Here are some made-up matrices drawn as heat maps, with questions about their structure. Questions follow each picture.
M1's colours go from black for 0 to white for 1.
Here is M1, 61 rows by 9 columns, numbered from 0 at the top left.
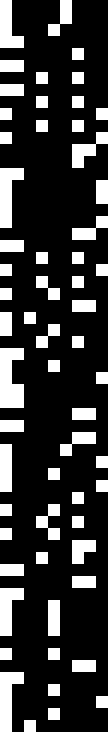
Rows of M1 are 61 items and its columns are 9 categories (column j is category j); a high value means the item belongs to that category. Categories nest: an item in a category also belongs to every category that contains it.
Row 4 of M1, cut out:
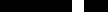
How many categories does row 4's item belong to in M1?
1
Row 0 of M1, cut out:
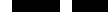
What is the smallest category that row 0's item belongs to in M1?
5
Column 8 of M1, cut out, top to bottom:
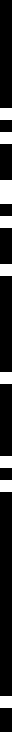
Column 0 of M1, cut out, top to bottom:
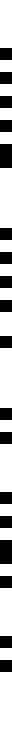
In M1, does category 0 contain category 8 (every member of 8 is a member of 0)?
yes
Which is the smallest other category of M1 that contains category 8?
0
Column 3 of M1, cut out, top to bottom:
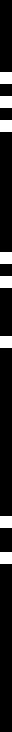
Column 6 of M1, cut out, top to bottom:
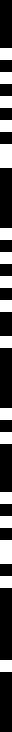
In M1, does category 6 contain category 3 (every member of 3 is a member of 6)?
yes
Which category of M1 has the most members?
0
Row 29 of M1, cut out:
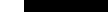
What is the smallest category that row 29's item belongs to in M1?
1
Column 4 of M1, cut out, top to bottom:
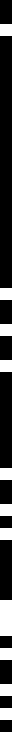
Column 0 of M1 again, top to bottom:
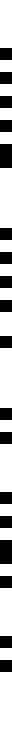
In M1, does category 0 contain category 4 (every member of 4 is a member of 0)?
yes
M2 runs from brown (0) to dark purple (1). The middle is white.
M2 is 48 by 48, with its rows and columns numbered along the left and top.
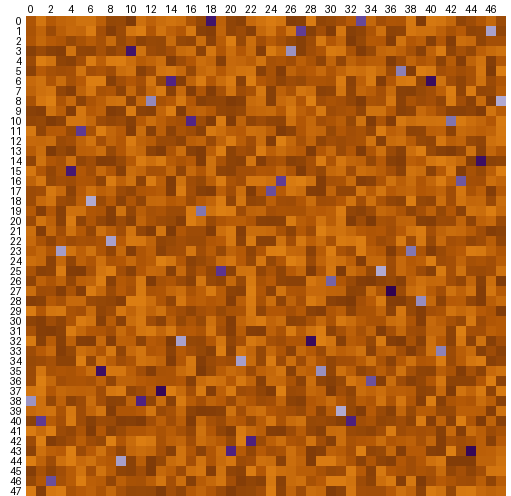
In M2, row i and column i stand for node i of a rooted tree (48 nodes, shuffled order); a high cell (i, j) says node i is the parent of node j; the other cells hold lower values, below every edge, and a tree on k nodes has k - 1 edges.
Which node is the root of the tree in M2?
23
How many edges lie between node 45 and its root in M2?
6
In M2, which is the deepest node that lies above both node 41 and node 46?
0
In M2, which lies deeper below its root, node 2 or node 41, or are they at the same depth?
node 2
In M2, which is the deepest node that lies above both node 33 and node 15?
0
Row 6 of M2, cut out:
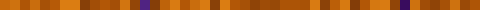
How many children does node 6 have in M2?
2
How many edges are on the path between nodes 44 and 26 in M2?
5
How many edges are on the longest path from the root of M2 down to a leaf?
10
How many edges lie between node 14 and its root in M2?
5
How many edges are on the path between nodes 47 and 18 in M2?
9
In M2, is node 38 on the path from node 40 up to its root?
yes
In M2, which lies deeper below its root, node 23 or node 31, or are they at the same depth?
node 31
